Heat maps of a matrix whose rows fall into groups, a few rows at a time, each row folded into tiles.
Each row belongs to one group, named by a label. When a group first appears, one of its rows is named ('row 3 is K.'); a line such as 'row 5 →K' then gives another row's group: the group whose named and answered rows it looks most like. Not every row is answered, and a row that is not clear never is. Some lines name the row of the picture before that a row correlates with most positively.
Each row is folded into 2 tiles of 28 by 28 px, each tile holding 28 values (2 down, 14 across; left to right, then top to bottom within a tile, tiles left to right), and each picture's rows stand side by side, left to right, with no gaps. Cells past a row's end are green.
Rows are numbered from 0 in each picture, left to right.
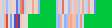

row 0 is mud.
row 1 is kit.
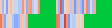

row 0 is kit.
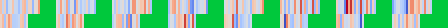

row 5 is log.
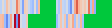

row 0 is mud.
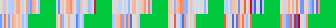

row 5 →mud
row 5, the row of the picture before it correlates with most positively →0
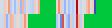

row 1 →log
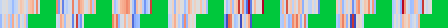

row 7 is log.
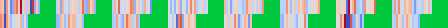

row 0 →log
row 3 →kit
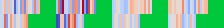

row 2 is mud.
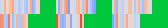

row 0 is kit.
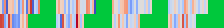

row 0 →kit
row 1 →log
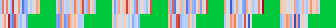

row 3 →kit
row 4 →kit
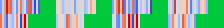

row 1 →kit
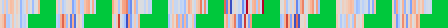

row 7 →kit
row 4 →kit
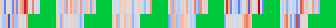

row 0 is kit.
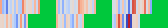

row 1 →kit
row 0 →kit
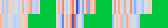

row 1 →mud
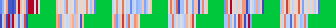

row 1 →log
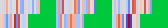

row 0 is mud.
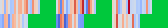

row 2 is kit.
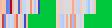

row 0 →log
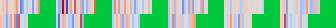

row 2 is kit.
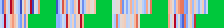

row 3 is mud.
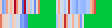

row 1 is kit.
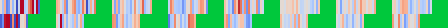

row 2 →kit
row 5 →mud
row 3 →log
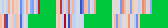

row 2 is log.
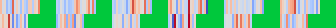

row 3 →log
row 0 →kit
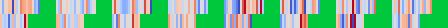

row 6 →mud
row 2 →log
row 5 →log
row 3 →mud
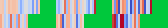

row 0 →mud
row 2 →kit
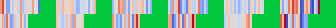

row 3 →kit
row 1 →mud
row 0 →log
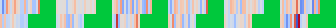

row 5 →mud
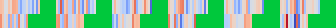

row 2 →log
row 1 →kit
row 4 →log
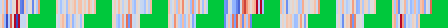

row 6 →mud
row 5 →kit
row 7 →kit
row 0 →mud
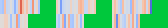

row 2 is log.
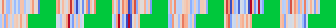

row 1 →mud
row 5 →log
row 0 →log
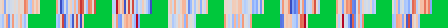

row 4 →mud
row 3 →mud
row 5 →log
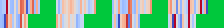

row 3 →log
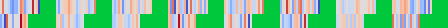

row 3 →kit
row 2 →log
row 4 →kit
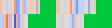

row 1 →mud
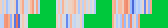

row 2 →mud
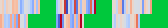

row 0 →mud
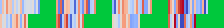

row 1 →kit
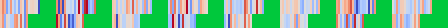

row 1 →kit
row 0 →log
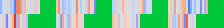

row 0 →mud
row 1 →log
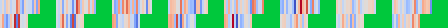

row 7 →log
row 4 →kit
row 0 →mud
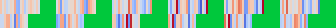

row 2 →mud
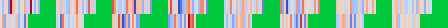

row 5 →kit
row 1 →log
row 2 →log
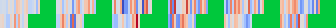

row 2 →log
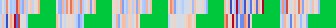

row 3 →log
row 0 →mud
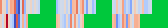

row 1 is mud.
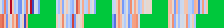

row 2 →log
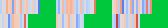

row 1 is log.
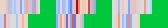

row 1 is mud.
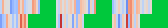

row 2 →mud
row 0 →log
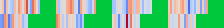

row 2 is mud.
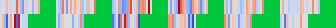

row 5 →log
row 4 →kit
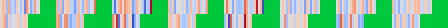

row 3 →kit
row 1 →kit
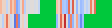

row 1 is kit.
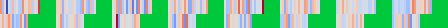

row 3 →mud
